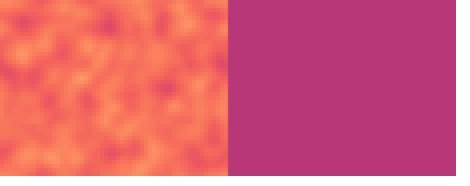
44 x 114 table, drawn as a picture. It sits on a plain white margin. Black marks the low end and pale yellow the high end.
The table splits into one row of 2 panels. Panel 1,1: high, blotchy, faint in contrast. Panel 1,2: middling, flat.
